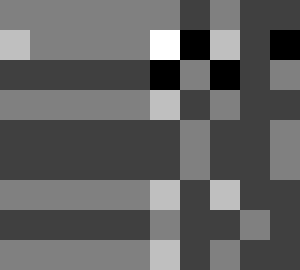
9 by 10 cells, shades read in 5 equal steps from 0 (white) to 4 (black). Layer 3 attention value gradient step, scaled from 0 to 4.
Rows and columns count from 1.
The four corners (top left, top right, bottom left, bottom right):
2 3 2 3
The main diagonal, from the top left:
2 2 3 2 3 3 3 3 3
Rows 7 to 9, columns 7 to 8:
3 1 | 3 3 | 3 2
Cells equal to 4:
4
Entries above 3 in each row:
0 2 2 0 0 0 0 0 0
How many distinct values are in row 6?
2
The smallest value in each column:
1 2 2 2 2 0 2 1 2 2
